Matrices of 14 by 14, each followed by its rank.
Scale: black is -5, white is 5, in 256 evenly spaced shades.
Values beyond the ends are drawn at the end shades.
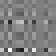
one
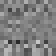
three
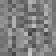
three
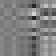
one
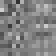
three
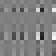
one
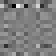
two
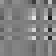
one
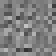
three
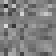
two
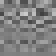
two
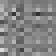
two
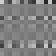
one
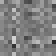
three
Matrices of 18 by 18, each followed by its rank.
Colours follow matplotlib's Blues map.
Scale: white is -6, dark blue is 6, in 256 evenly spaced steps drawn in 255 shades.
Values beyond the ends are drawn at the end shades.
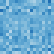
three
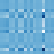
one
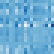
two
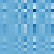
one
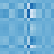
one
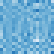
three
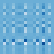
one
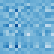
two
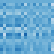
two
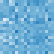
three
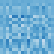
two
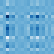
one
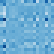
two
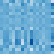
two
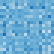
three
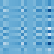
one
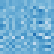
three
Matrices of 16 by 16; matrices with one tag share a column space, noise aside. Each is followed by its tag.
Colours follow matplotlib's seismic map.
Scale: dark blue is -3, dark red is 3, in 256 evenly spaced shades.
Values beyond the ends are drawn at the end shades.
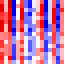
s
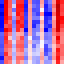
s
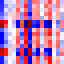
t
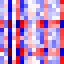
t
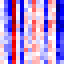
s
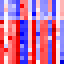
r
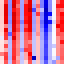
s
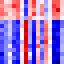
r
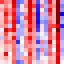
s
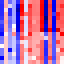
s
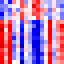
r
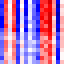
s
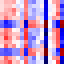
t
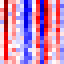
s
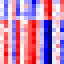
r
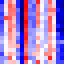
s
